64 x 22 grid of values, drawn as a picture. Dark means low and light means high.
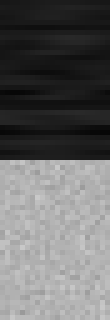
The table splits into 2 rows of 1 panel. Panel 1,1: very low, streaked across, faint in contrast. Panel 2,1: high, fine-grained, faint in contrast.
